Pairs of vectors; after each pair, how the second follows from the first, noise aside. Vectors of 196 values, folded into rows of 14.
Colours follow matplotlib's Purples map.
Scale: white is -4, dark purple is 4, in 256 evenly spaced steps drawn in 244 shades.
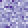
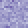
shrunk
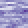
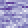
negated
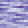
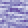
negated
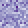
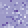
partly zeroed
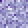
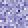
wrapped around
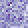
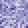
wrapped around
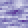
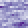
wrapped around
